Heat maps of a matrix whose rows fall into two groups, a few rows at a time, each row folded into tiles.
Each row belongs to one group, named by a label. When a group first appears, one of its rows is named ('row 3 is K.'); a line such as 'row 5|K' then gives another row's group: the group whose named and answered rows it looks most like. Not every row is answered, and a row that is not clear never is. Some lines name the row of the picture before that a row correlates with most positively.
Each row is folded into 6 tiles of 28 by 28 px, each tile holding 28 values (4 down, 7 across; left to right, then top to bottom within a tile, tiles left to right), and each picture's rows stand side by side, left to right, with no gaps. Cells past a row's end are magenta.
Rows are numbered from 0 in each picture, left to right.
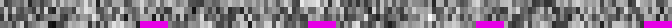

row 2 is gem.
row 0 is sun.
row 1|sun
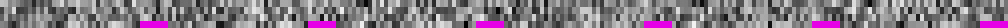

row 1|sun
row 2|gem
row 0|sun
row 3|gem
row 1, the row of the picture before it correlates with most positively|0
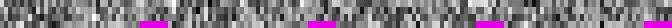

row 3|gem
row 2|sun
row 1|gem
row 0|gem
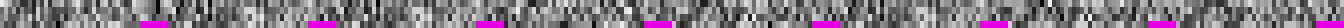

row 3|sun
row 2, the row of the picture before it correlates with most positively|0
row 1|gem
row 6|sun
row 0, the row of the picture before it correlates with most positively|1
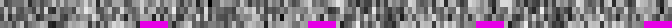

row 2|gem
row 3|gem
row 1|gem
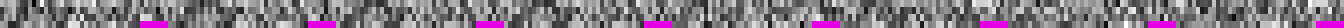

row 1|sun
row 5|sun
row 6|sun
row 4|gem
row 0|sun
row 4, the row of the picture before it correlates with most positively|1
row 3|sun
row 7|gem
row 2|sun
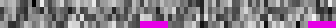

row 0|sun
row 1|gem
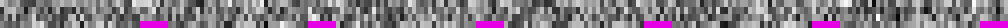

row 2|gem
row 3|sun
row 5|gem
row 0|sun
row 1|sun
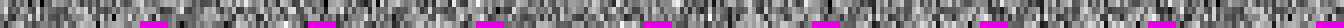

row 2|gem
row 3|sun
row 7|gem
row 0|gem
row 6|gem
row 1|sun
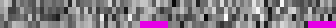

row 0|gem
